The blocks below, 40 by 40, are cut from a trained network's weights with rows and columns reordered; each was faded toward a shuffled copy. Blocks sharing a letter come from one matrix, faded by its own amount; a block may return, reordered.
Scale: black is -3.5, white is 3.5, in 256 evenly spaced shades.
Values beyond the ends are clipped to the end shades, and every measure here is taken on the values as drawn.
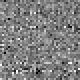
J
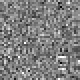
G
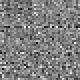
J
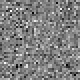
G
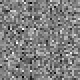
G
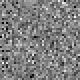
G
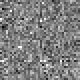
G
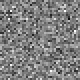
G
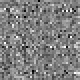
J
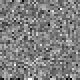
G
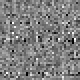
J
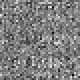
J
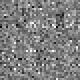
J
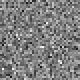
G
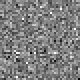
G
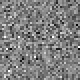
J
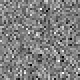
G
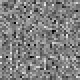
J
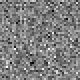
G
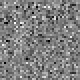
J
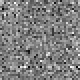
J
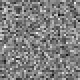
G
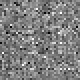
J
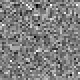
G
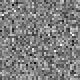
G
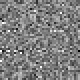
G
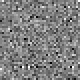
G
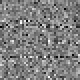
J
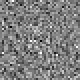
G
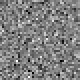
G
